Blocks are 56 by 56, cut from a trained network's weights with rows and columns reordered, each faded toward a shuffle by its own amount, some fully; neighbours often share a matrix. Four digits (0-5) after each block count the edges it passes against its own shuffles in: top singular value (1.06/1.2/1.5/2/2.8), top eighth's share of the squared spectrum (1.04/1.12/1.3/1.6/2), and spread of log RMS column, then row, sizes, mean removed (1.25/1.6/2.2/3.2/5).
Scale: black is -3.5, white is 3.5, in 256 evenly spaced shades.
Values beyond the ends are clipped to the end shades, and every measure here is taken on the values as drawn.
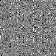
3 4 2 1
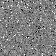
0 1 0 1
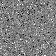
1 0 0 0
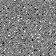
0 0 0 0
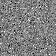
1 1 0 0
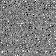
2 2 0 1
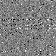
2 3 0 1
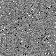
0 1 0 0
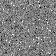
0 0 0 0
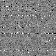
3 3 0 2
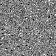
1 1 0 0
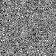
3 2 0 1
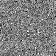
0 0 0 0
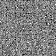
2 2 0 1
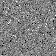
0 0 0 0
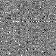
3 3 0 2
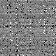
3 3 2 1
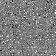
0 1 0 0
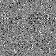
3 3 0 1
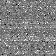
2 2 1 0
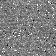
0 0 0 0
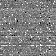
3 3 1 1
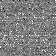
2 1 0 1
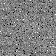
0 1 0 0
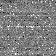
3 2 0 1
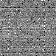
3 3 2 1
